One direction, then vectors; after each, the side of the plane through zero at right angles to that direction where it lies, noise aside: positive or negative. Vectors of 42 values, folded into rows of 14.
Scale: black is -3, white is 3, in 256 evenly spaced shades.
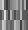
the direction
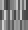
positive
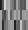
negative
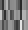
negative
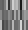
negative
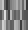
positive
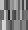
positive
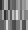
negative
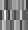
positive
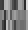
negative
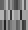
negative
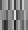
negative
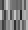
negative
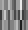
positive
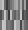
positive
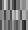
negative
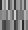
negative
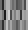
negative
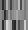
negative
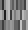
negative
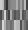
positive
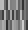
positive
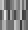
positive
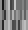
negative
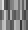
positive
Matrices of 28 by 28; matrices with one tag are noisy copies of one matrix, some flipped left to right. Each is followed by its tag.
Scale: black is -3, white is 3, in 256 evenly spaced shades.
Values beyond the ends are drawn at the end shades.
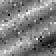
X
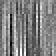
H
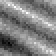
X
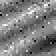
X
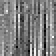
H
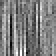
H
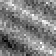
X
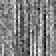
H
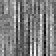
H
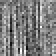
H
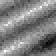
X
